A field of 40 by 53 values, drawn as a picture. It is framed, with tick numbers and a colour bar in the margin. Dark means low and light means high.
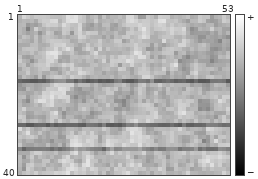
Average level on the scale: 70%. Histogram: skewed, a long tail of low values. Grain: streaks across. Odd lines: rows 17, 28 and 34.
